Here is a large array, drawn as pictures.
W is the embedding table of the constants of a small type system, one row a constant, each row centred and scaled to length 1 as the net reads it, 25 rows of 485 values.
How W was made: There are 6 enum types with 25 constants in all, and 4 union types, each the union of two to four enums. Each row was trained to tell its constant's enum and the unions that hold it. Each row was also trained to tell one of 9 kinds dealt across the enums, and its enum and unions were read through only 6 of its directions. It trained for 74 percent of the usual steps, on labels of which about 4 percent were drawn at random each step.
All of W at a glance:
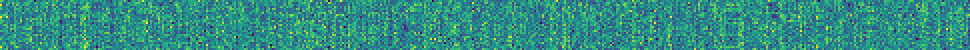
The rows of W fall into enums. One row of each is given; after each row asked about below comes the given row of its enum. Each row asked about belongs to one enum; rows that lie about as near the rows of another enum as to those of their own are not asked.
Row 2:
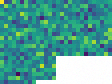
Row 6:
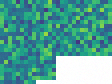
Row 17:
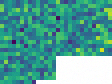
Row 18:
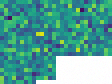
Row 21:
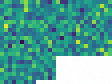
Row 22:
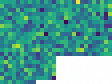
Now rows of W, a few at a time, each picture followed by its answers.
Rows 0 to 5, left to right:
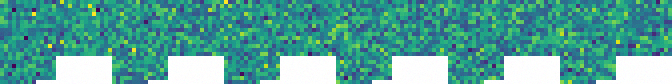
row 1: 2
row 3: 22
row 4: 17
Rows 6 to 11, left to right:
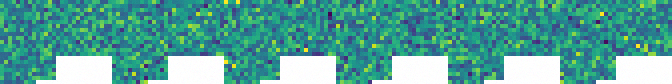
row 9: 17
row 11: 17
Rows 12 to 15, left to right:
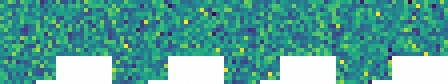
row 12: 22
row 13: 6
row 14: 6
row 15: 22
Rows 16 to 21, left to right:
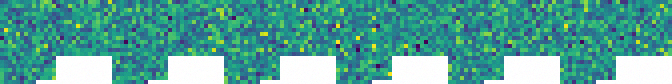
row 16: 6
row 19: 6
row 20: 6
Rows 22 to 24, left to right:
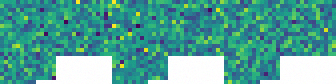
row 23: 17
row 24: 22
